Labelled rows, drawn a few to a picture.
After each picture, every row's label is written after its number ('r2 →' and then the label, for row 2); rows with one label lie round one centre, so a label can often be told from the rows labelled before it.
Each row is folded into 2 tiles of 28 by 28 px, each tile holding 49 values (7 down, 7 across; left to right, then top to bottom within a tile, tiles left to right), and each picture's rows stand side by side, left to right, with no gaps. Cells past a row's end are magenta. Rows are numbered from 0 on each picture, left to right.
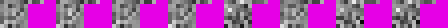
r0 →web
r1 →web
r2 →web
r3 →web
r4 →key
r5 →web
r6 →key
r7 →key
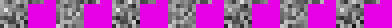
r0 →key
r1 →web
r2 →key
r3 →web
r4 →key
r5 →web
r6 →key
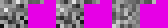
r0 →key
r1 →key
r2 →web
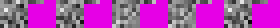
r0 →key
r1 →key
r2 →web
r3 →web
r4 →key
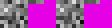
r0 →key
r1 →key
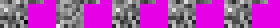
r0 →key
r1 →web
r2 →key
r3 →key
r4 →key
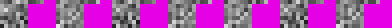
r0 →key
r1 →web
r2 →key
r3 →web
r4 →web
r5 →key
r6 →web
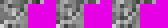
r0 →web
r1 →web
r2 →web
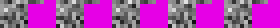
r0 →key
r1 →key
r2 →key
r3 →key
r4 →key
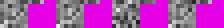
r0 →web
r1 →web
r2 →key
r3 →web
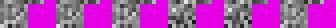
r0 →web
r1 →web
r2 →web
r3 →key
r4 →key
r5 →web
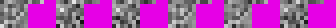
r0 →web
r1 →key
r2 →key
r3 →web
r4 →web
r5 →key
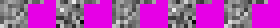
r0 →web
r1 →key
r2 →web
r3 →key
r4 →web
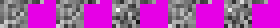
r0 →web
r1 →web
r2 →key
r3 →web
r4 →key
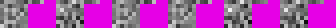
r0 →web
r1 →key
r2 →web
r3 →web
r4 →key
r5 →key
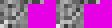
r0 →web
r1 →web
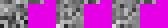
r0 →key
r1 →web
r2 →web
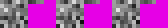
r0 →key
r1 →key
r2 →key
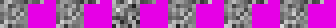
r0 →web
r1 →web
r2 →key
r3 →web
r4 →web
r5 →web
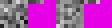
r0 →key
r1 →web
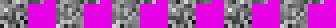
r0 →key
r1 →web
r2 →web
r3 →key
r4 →key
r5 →web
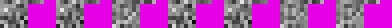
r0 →key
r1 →key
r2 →web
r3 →key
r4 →key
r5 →web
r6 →web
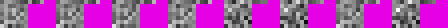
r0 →web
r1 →web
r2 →web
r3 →web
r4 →key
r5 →key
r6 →web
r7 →key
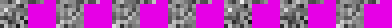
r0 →key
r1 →web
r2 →web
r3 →web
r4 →key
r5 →key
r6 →web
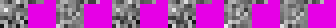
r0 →key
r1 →web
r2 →key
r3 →key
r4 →web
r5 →web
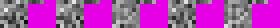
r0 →key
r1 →key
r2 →web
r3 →key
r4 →web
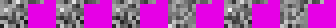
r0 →key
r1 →key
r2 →key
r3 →web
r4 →key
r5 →web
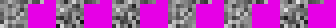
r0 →web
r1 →key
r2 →key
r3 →web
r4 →web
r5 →key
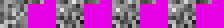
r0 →web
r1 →key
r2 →key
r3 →key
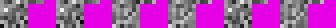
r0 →key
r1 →key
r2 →web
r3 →web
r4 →key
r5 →web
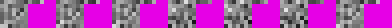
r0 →web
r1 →web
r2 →web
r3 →key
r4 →key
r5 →key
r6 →web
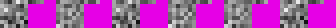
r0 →key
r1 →web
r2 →key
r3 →web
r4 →web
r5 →key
